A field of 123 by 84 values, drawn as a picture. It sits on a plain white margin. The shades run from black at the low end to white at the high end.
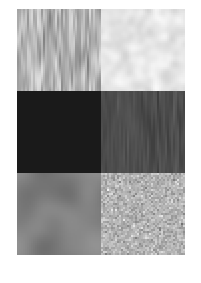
It is made of 3 by 2 panels. Panel 1,1: high, streaked downward. Panel 1,2: very high, blotchy, faint in contrast. Panel 2,1: very low, flat. Panel 2,2: low, streaked downward, faint in contrast. Panel 3,1: middling, smooth, faint in contrast. Panel 3,2: high, fine-grained.
